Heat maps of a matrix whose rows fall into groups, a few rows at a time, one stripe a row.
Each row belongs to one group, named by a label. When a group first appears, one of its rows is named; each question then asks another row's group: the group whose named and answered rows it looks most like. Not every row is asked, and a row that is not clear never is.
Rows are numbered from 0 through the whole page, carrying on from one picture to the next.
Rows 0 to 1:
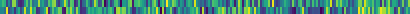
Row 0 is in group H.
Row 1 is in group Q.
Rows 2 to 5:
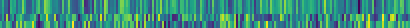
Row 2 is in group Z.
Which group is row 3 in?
Z
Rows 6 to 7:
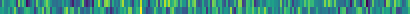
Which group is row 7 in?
H
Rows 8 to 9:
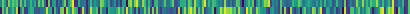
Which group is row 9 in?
Q
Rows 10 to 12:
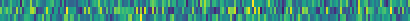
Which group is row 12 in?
H
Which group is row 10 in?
Z
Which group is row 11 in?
Q
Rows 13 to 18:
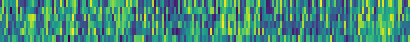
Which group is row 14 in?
Q
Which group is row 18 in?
H
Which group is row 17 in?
Q
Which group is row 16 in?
Q
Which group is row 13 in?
Q
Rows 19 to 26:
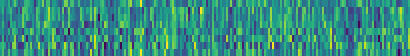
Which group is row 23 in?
H
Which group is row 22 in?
Z
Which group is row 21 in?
Z
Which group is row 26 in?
H
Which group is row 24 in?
Z
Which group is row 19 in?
H
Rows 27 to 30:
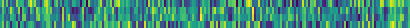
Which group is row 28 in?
Z
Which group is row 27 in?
Q
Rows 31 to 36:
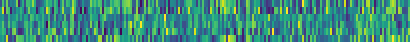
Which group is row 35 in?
H
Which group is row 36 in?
Q
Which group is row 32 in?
Q
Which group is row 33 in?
H
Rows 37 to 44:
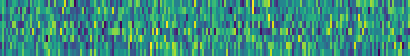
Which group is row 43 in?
Z
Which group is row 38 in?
Z
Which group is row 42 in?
H
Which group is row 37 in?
H
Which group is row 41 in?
Q
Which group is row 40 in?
H
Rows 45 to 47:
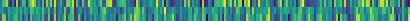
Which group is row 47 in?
H
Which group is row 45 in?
Q
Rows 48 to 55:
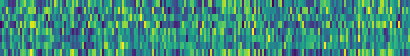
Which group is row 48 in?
Q
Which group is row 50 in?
H
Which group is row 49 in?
Q
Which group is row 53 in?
Z
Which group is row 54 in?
Z
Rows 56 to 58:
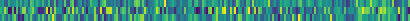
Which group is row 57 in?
Q
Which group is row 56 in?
H
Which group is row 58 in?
H
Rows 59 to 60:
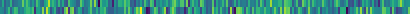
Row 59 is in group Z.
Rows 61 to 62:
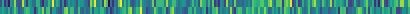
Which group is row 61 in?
Z
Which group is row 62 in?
H
